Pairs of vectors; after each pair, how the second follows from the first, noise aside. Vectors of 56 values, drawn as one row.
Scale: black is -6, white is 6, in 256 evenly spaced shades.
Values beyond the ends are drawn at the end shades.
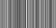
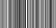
scaled up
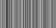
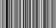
scaled up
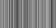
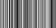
scaled up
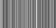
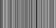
negated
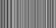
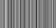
shuffled
